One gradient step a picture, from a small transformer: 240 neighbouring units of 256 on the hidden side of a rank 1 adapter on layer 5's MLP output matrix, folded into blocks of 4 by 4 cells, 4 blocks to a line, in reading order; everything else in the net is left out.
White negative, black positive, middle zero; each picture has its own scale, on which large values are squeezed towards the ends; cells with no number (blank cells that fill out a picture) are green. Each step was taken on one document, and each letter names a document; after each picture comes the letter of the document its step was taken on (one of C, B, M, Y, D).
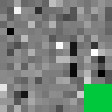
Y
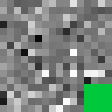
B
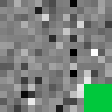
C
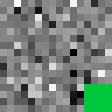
C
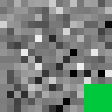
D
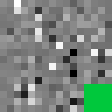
C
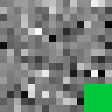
D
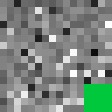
D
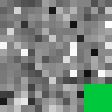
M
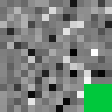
B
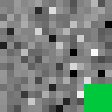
D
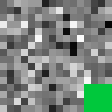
D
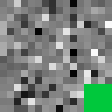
C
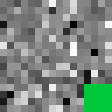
M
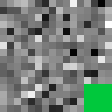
B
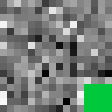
M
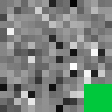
Y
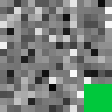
B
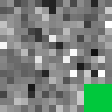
B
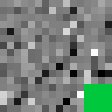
M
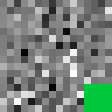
B
